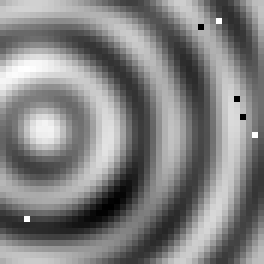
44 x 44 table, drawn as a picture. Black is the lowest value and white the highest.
Lone odd cells: 6, 3 higher and 3 lower than their neighbours. Rings: centred on the middle left. Odd rows or columns: none. Ninth with the lowest average: bottom middle.
